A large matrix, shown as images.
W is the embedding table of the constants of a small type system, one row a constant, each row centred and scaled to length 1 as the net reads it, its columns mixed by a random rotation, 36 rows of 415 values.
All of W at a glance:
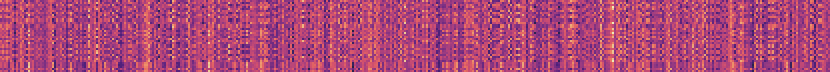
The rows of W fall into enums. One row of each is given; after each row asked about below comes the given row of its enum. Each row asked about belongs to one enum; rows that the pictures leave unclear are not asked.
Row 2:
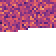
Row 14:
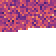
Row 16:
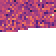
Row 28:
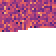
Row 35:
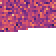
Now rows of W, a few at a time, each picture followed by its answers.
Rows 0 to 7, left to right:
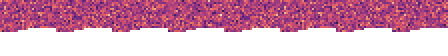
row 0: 28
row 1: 14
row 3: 16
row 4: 14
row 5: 28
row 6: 2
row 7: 35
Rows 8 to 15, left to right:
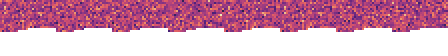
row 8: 28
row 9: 2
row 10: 2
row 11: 16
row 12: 28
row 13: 28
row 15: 35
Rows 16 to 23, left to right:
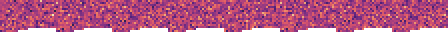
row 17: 35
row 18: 14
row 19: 2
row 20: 28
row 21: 35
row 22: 14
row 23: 14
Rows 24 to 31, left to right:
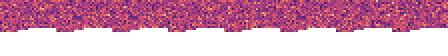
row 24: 2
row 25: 14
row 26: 14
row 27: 2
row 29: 14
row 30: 16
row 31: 35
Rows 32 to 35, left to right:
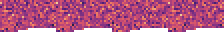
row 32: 35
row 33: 35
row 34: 2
